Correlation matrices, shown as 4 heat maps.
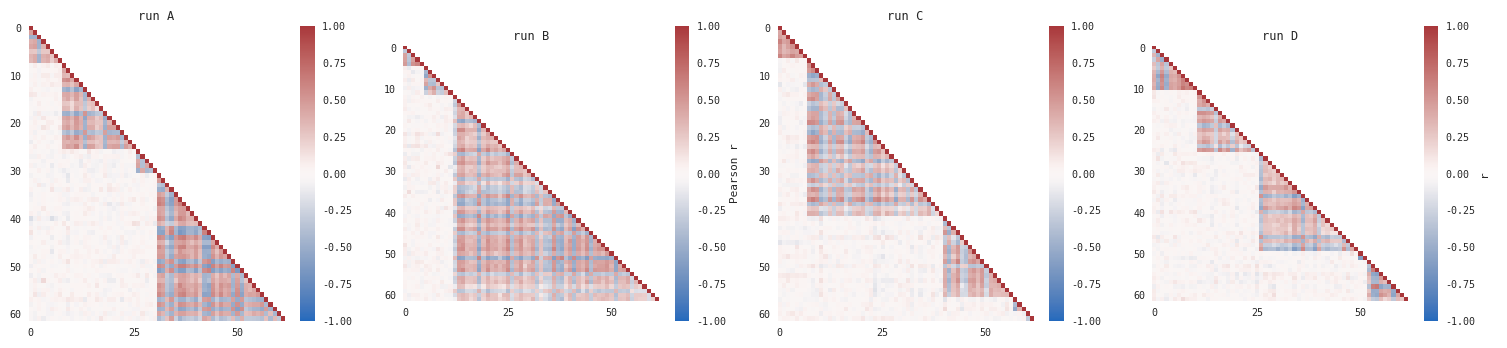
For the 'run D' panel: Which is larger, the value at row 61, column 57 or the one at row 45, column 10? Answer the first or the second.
the first
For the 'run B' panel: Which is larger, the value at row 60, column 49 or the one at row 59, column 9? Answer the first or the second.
the first
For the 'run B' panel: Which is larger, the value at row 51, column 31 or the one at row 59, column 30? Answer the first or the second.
the second
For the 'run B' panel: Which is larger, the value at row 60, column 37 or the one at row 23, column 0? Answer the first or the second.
the second
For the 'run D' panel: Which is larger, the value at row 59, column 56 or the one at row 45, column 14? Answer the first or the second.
the first
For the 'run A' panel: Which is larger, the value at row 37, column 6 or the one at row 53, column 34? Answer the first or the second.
the first
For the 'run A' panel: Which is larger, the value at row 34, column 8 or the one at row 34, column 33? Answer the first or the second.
the second
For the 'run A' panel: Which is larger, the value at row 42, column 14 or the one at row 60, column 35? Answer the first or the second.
the second
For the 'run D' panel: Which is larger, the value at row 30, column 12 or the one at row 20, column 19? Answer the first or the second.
the first
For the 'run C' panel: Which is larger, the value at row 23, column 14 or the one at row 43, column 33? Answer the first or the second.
the first
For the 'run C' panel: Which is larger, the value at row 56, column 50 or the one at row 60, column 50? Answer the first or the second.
the second
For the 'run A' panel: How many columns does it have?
62
